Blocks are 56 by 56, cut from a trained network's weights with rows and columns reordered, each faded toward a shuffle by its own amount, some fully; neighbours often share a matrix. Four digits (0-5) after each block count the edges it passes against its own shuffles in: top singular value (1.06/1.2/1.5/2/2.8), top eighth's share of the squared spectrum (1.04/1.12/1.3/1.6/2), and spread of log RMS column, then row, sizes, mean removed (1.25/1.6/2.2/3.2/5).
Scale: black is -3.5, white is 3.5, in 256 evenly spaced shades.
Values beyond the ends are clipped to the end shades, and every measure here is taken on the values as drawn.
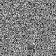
3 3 1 1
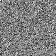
0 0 0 0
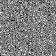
2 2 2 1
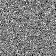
0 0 0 0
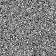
0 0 0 0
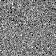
2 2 0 1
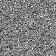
1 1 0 0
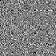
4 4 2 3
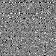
3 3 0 2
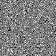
2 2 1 0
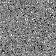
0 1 0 0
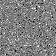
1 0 0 0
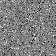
0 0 0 0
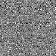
2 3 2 2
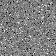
0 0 0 0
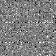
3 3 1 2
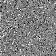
1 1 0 0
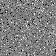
0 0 0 0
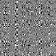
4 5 3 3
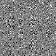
2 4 2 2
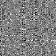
3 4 2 2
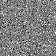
2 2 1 0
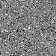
1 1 0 0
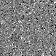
1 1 1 0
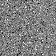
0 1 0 0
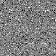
2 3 1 1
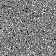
1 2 0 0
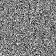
1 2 0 0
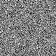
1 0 0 0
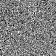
1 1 0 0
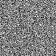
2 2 0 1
